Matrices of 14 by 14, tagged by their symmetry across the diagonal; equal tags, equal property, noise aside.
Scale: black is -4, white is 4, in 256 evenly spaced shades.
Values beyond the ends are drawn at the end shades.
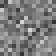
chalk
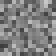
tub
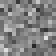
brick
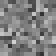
tub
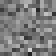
brick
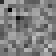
chalk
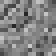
chalk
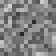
chalk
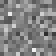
brick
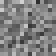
brick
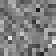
tub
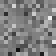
tub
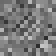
chalk
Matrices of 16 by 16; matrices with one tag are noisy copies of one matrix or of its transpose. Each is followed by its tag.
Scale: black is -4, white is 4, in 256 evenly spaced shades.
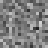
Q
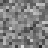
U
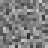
Q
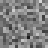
Q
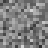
U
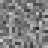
Q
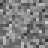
U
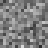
U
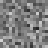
Q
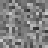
Q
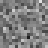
Q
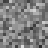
U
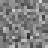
Q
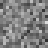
U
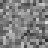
U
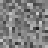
Q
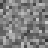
U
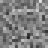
Q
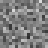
Q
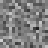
Q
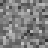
U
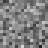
U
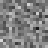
Q
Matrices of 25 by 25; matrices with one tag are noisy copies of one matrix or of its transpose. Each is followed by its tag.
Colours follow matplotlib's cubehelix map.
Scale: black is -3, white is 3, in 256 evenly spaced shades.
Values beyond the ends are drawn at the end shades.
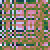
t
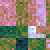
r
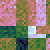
r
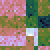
r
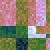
r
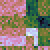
r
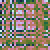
t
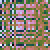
t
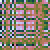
t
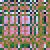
t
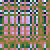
t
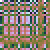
t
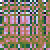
t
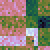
r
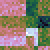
r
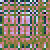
t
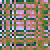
t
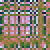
t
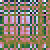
t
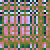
t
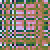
t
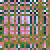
t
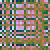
t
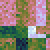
r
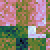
r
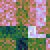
r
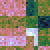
r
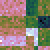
r
